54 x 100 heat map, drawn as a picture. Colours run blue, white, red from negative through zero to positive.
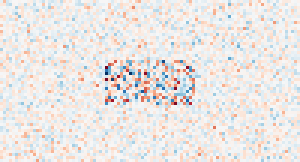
Odd patch: rougher, in the centre. Roughest part: centre. Histogram: heavy tails on both sides. Mirror symmetry: none. Stripes: none.
